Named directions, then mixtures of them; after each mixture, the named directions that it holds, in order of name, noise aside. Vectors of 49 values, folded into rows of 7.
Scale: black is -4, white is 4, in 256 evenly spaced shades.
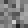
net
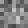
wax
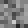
net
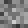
net, wax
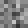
net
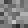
net, wax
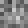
wax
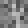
net, wax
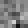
net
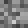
net, wax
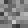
net, wax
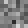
net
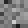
net, wax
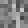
net, wax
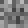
wax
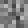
net, wax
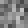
net, wax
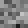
net, wax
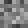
net, wax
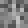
net, wax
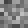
net, wax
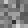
net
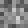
wax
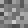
net, wax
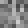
net, wax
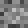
net, wax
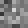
net, wax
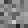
net, wax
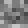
net, wax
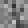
net, wax
